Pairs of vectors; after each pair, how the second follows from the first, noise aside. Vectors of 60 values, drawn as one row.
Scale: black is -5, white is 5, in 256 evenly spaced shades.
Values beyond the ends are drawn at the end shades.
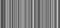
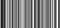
scaled up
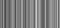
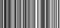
scaled up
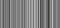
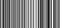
scaled up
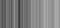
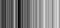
scaled up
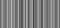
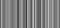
reversed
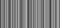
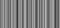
wrapped around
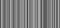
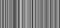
reversed
